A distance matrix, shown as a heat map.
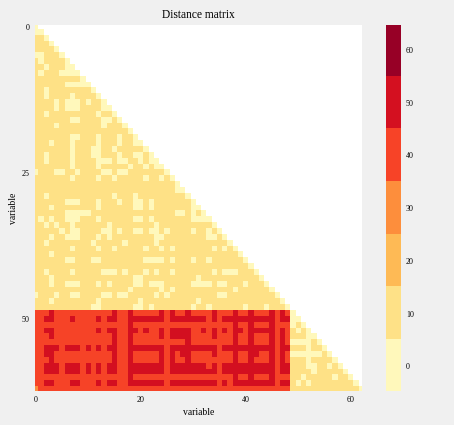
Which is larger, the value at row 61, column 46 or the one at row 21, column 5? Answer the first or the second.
the first
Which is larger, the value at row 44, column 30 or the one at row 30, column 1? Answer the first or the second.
the second
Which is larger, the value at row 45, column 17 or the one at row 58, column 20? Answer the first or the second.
the second
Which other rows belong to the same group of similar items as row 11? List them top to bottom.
0, 1, 2, 3, 4, 5, 6, 7, 8, 9, 10, 12, 13, 14, 15, 16, 17, 18, 19, 20, 21, 22, 23, 24, 25, 26, 27, 28, 29, 30, 31, 32, 33, 34, 35, 36, 37, 38, 39, 40, 41, 42, 43, 44, 45, 46, 47, 48
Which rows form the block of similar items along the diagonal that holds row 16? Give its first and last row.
0 to 48
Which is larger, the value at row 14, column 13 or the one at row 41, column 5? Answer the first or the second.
the second
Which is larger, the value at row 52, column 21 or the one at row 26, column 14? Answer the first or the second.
the first
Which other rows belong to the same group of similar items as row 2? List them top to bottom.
0, 1, 3, 4, 5, 6, 7, 8, 9, 10, 11, 12, 13, 14, 15, 16, 17, 18, 19, 20, 21, 22, 23, 24, 25, 26, 27, 28, 29, 30, 31, 32, 33, 34, 35, 36, 37, 38, 39, 40, 41, 42, 43, 44, 45, 46, 47, 48
